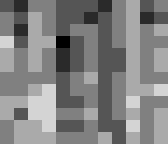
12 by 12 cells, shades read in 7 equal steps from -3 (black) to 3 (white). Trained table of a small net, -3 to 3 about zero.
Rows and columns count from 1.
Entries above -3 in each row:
12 12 12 11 12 12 12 12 12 12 12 12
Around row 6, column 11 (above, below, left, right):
0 0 1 1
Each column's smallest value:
-1 -2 0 0 -3 -1 -2 -2 -1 1 -2 -1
